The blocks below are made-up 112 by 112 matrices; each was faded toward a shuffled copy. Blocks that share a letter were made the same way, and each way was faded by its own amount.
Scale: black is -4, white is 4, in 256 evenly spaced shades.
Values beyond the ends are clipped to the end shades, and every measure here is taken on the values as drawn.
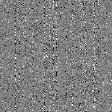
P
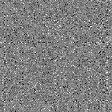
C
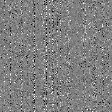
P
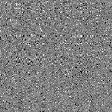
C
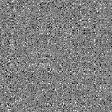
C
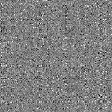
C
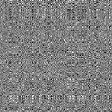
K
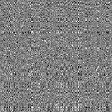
K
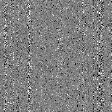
P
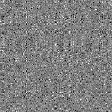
C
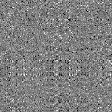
C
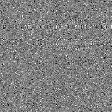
C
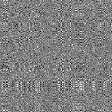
K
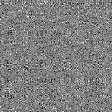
C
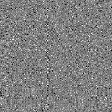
C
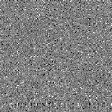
C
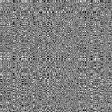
K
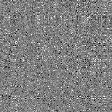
C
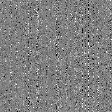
P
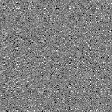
C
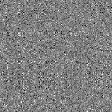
C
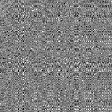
K
